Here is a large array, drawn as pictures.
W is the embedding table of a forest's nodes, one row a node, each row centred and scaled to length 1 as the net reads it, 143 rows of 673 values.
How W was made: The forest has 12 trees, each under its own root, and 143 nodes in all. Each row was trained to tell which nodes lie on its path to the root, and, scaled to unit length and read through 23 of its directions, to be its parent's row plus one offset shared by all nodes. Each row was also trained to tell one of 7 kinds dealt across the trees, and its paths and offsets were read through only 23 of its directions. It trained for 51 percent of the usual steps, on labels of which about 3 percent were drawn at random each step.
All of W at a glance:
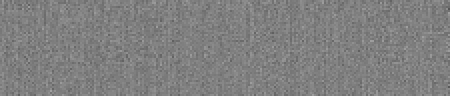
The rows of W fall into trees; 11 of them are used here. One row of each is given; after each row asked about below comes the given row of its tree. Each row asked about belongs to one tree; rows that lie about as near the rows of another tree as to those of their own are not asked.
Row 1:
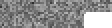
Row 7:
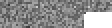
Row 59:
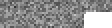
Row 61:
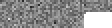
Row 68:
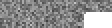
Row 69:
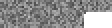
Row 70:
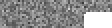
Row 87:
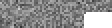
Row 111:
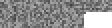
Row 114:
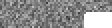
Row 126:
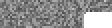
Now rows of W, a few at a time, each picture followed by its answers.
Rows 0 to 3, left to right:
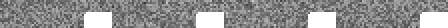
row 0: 1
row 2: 59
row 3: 70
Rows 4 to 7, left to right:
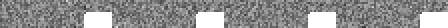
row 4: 1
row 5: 1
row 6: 114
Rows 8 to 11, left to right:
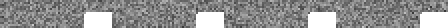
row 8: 59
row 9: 87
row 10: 126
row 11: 68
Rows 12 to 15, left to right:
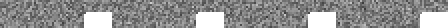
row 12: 114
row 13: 126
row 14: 7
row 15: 59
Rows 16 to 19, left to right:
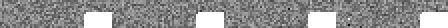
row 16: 87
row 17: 87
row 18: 59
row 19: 126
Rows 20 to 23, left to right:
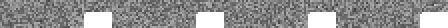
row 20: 61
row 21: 68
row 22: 61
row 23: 7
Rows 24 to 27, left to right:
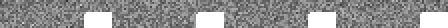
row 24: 1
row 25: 7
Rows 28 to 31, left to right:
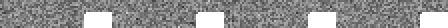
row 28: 87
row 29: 114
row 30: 7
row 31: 87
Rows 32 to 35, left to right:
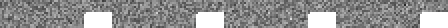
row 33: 7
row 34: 68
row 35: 59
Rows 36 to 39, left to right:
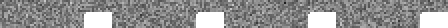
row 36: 61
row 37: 114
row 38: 59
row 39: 68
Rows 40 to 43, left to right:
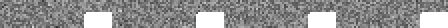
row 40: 114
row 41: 69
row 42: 61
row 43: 61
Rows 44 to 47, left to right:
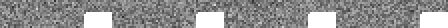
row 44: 68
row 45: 61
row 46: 69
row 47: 87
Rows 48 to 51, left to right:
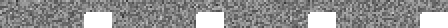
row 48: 114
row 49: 1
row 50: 59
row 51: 7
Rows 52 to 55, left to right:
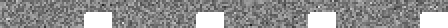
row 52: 61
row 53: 68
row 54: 114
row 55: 68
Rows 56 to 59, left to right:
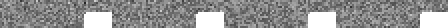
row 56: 59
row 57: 68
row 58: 61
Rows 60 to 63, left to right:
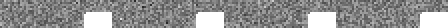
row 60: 69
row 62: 7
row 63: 61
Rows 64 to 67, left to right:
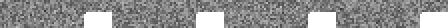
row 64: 111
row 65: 70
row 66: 59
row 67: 61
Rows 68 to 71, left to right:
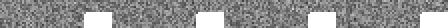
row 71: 111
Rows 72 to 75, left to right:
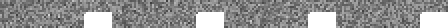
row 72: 1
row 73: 69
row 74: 69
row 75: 70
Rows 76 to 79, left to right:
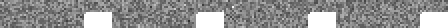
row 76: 70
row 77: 7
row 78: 126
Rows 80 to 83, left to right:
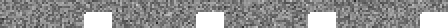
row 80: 126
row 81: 69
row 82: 114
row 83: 69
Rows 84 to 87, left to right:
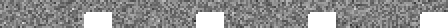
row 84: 126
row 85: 87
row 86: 114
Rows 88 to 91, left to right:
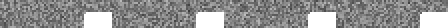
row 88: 61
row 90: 126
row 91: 111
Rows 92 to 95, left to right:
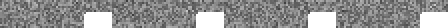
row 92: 7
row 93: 1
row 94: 1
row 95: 70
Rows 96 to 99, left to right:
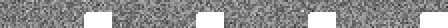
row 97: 70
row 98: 68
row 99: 68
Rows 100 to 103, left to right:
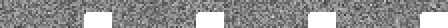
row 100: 87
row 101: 69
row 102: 1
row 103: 68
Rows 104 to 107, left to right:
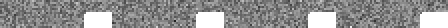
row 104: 70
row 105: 126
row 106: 1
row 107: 69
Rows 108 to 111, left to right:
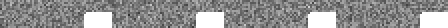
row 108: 114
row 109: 1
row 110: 69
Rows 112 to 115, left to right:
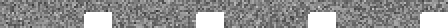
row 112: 68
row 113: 68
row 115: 68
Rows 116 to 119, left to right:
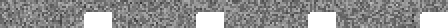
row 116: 61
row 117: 7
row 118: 126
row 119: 7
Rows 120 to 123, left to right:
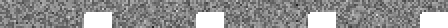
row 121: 114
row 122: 69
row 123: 87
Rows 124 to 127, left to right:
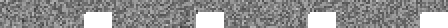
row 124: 126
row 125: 87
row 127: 61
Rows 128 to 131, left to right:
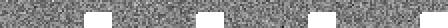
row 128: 114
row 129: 126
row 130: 59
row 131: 69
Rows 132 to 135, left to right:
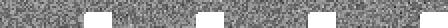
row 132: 7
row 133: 61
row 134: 70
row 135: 59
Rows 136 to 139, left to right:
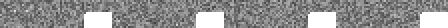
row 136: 1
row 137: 69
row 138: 111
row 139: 69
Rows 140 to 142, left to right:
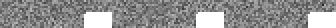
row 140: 68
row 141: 69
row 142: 59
